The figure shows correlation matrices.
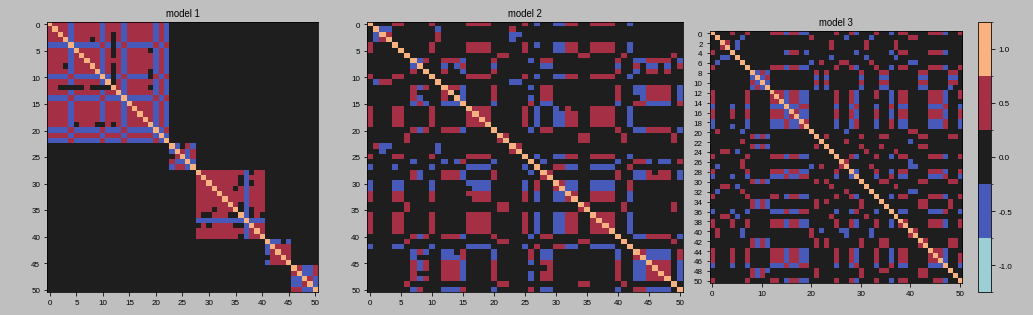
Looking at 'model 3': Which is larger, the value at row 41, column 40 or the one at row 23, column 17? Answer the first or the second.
the first
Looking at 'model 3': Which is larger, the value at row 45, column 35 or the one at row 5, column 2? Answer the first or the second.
the first
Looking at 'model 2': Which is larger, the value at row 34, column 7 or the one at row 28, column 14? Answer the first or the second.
the second
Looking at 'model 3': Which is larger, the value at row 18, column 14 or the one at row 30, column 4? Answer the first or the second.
the second
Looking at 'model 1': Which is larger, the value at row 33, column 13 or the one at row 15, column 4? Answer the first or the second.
the first
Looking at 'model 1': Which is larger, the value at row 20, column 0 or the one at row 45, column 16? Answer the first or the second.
the second
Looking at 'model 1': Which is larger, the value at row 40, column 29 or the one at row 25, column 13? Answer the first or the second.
the first
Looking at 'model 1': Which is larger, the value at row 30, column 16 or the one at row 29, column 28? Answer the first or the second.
the second
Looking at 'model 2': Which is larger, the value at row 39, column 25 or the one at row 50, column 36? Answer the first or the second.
the first
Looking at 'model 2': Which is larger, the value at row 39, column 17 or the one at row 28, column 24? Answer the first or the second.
the first
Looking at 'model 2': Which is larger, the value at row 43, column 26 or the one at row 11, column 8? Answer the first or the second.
the first
